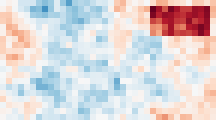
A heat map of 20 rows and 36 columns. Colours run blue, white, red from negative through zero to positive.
Stripes: none. Grain: blotchy. Ninth with the highest average: top right. Histogram: skewed, a long tail of high values. Odd patch: higher, in the top right. Roughest part: top right.
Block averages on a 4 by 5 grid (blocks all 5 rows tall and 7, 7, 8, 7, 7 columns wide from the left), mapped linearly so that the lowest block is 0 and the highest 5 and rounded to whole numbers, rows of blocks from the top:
20145 | 31213 | 11112 | 21122
